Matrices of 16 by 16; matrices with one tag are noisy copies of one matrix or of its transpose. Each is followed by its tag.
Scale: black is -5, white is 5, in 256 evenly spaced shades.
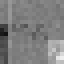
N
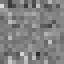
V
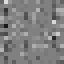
V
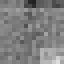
N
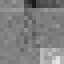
N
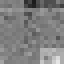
N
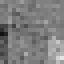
N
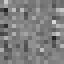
V
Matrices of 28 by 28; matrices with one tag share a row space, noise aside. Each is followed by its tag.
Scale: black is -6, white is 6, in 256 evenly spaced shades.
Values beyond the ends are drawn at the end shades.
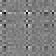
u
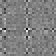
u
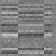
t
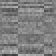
t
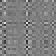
u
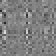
u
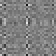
u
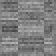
t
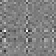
u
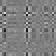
u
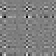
u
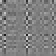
u
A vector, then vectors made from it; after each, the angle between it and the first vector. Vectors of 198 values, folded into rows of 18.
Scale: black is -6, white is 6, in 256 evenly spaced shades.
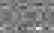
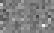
orthogonal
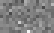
orthogonal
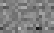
nearly opposite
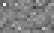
partly opposed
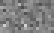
partly aligned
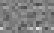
nearly parallel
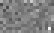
orthogonal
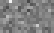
orthogonal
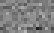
nearly opposite
